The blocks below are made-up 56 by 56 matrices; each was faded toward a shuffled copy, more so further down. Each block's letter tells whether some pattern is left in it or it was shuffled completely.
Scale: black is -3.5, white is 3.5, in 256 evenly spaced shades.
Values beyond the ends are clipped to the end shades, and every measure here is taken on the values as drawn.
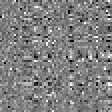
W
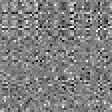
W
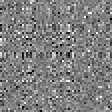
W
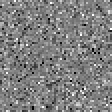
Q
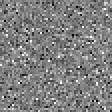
Q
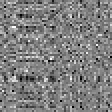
W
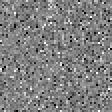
Q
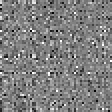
W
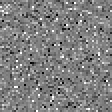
Q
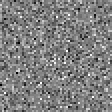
Q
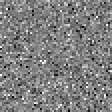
Q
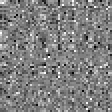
W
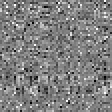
W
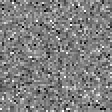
Q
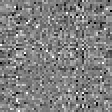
W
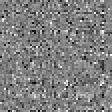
W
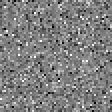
Q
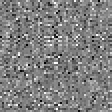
W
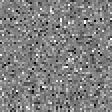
Q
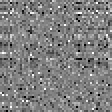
W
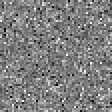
Q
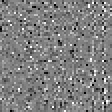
W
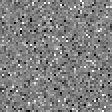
Q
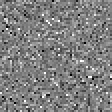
Q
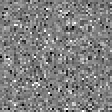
W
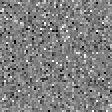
Q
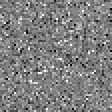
Q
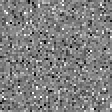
Q
